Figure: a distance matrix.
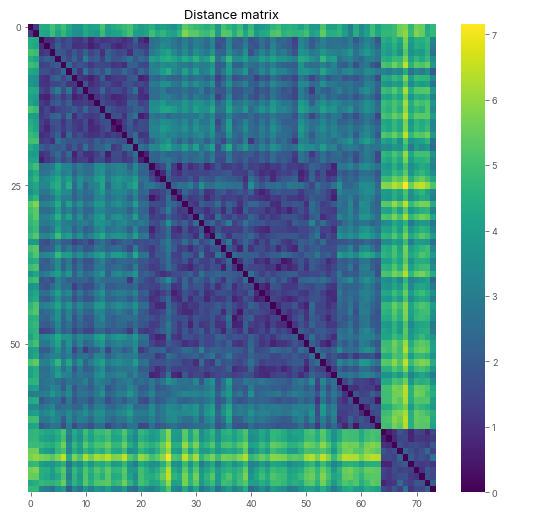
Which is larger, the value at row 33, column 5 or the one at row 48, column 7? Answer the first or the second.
the first
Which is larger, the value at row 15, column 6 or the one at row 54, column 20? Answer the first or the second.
the second
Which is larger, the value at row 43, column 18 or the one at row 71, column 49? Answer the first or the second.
the second
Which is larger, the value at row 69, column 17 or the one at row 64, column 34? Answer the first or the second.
the first
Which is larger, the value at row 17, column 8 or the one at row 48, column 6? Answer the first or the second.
the second
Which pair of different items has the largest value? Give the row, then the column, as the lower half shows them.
68, 25
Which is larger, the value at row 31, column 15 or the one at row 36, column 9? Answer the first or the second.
the second
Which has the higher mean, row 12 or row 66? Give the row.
66
